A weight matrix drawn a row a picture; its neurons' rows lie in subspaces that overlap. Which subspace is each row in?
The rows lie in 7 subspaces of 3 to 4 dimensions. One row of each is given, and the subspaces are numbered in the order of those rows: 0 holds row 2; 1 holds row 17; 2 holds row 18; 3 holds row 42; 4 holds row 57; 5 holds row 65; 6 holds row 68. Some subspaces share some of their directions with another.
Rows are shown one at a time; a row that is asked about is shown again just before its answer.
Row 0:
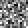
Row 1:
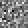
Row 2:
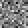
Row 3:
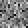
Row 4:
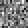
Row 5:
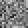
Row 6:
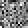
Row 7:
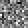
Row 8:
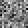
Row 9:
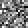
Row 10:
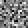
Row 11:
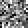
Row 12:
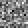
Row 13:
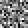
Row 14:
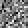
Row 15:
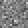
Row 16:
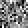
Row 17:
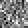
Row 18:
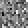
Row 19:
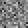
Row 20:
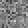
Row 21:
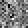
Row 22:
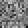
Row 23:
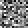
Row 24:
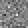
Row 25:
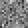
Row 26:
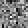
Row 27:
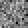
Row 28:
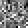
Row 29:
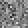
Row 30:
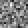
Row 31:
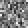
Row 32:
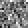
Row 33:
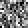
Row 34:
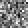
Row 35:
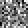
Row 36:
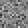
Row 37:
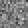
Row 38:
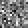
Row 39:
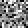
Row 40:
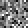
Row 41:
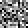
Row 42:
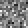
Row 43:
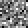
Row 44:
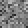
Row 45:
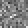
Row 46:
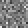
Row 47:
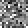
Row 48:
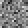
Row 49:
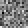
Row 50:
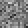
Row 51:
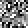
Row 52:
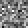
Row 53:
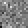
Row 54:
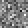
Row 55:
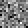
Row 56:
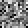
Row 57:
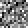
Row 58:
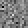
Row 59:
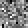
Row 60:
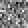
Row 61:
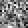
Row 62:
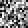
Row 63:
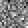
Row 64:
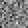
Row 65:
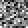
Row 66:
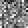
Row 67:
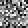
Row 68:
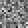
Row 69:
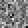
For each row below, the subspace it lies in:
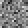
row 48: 0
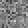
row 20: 1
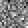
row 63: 6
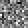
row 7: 5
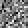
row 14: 0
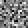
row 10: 0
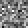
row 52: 0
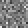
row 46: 6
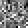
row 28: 6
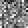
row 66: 5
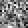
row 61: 5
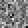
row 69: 3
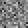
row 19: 6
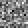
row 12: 4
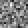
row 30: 5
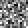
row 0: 3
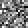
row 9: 0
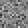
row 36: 5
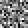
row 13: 6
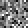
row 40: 2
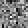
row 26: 1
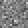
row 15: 0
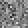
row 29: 3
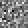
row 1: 4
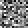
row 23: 0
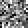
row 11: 2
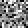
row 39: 6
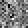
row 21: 3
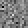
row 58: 3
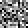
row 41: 6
